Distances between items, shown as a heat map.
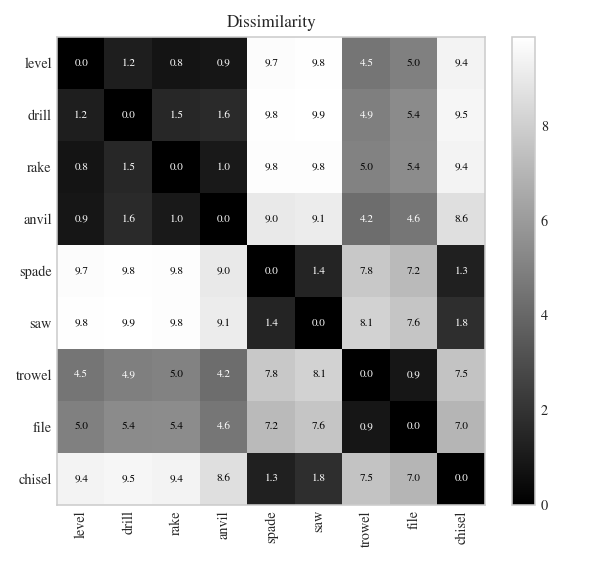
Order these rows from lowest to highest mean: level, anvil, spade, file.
anvil, level, file, spade
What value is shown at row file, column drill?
5.4
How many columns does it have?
9
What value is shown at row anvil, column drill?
1.6
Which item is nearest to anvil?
level
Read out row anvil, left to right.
0.9 1.6 1.0 0.0 9.0 9.1 4.2 4.6 8.6
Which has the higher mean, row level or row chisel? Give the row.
chisel
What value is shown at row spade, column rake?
9.8
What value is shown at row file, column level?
5.0
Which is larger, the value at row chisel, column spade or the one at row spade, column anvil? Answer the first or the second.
the second
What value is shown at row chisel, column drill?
9.5
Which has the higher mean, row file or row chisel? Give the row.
chisel
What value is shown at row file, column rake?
5.4
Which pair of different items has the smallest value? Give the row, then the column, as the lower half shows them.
rake, level
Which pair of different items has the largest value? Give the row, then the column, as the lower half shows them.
saw, drill
